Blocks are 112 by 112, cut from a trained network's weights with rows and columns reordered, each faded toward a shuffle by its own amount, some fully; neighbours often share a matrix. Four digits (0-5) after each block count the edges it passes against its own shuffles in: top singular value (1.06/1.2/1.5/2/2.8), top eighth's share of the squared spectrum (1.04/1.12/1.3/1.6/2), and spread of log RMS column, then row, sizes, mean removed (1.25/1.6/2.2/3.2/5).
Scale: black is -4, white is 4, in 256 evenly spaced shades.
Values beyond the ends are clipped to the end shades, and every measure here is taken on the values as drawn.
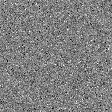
2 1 0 0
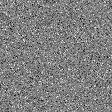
2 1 0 0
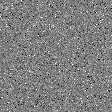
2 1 0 0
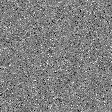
0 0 0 0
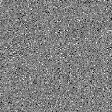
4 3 1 2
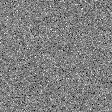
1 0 0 0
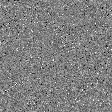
0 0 0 0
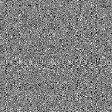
4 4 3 2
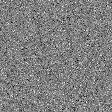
1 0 0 0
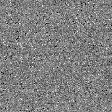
3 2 1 1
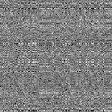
5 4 2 3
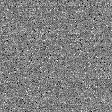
3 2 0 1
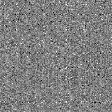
3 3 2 2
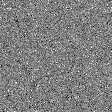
0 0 0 0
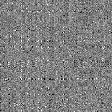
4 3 2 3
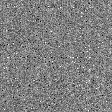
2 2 0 1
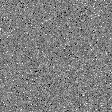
1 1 0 0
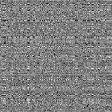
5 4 2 3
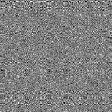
5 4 2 3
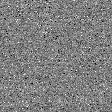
3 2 0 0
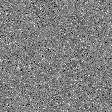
0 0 0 0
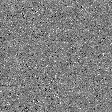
1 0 0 0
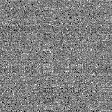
4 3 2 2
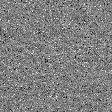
2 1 0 0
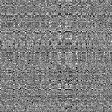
5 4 2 3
